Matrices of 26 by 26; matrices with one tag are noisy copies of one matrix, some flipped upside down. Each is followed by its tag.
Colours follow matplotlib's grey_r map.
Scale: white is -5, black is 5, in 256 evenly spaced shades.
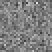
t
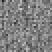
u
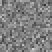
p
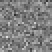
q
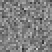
t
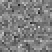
q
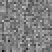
u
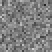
p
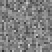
u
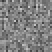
u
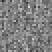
u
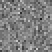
t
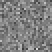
t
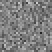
t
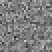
q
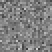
t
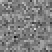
q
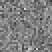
t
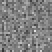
u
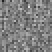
u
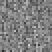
u
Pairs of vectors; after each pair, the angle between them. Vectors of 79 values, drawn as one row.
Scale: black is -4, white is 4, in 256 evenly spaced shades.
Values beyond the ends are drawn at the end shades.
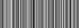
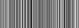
orthogonal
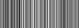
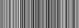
nearly opposite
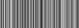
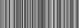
partly aligned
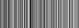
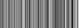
orthogonal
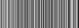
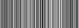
partly opposed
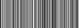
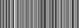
partly aligned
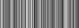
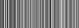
orthogonal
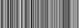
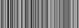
nearly parallel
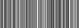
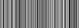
nearly opposite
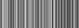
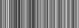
orthogonal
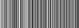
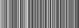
nearly parallel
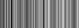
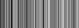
nearly parallel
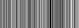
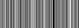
orthogonal
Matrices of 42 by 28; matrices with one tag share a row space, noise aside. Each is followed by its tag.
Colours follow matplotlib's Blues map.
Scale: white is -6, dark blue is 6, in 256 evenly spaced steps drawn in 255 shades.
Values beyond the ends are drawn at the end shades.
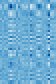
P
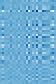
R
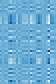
P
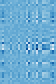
R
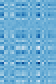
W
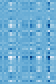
P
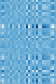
R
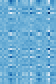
P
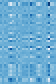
P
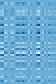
W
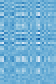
W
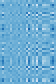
R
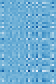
R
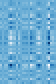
P
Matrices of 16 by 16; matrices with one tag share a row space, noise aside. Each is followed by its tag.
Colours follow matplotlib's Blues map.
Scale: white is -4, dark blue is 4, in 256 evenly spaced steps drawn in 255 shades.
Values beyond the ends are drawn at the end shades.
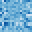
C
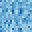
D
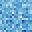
D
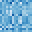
D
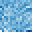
C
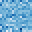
D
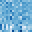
D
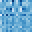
D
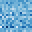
D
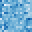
C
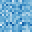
D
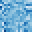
C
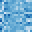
C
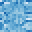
C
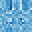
D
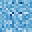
D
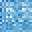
D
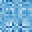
D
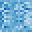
C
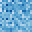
D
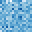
D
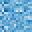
C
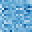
C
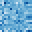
C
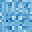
D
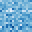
D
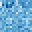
D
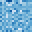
D
